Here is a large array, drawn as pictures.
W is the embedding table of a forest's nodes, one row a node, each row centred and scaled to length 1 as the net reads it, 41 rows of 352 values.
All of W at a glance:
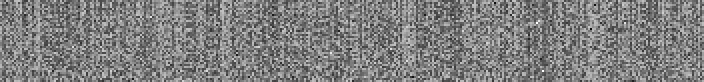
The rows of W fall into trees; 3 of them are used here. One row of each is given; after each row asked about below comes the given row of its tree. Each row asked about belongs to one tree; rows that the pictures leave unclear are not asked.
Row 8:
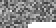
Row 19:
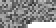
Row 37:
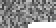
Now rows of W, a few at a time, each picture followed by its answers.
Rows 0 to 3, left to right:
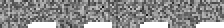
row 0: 19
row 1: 37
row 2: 37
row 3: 37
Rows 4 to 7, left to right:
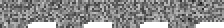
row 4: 19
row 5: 37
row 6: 37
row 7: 19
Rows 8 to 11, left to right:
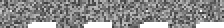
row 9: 37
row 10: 19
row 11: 8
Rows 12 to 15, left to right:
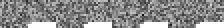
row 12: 8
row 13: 37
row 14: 19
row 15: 19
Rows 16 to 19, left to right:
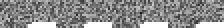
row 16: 37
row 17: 8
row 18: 37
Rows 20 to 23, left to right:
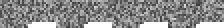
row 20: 37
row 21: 37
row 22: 37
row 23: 19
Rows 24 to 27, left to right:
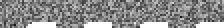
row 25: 8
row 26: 19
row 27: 8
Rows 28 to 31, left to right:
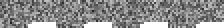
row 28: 37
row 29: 8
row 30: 37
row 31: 19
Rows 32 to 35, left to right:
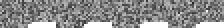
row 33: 19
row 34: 8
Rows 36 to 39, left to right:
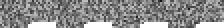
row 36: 37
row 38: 8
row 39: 19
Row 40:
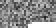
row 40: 19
